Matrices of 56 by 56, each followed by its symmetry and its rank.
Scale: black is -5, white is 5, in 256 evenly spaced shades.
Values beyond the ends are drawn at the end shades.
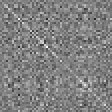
symmetric, rank five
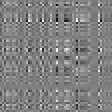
neither, rank two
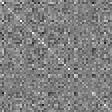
symmetric, rank five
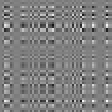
neither, rank one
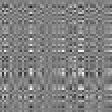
neither, rank two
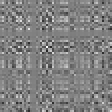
symmetric, rank three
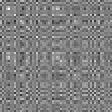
symmetric, rank three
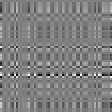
neither, rank one
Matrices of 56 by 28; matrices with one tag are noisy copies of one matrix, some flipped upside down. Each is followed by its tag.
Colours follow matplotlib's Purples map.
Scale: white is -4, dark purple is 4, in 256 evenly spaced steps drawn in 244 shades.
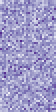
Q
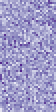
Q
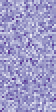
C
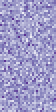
C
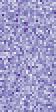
C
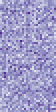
Q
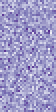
C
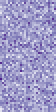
Q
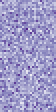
C
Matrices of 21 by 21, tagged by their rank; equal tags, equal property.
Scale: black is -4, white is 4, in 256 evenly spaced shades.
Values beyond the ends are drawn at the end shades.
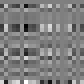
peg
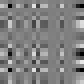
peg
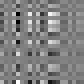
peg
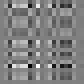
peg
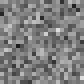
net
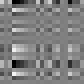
peg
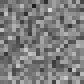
net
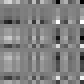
peg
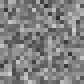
net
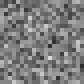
net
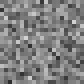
net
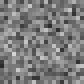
net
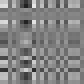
peg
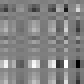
peg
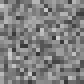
net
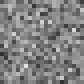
net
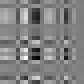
peg
